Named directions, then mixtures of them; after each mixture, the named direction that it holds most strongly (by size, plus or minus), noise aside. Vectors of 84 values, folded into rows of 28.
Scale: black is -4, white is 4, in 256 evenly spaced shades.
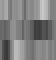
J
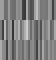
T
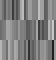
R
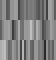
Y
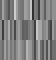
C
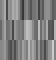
R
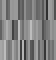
Y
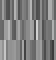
Y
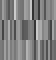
C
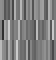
R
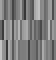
T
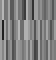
T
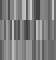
T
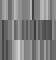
J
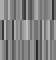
T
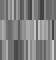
R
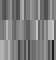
R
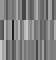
T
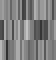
T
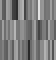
R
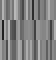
C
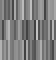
R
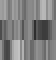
J
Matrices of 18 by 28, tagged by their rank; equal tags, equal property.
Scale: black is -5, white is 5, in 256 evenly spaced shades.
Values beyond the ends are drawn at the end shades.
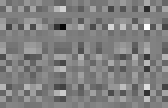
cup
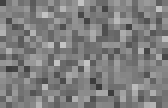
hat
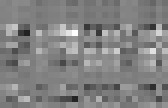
cup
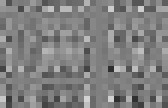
cup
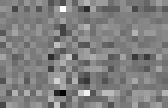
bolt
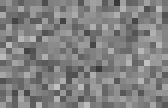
hat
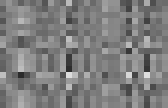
cup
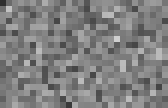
hat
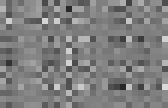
bolt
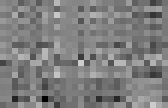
bolt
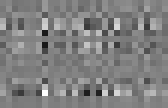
cup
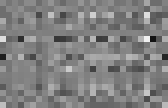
bolt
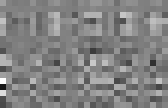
bolt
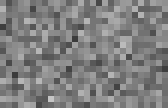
hat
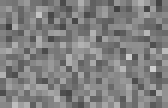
hat
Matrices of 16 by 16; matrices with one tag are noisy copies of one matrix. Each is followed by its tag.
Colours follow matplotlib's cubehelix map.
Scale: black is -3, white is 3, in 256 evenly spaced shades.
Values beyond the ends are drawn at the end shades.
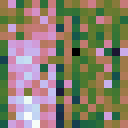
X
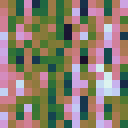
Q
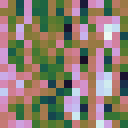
Q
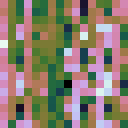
Q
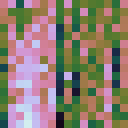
X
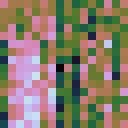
X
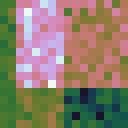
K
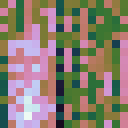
X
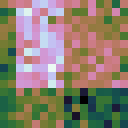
K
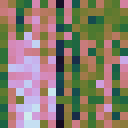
X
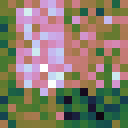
K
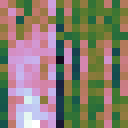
X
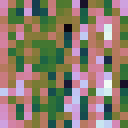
Q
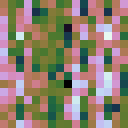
Q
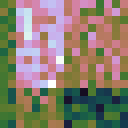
K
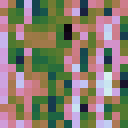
Q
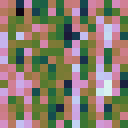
Q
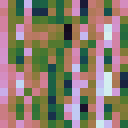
Q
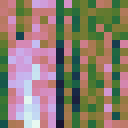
X
